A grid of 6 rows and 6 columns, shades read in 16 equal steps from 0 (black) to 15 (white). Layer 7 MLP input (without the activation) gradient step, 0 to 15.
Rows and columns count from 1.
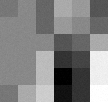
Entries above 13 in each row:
0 0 0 1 1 1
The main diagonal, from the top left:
7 8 8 3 3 15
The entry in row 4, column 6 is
14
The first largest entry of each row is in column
4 4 6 6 6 6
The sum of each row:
45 45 45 48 44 48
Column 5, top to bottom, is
9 8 6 4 3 3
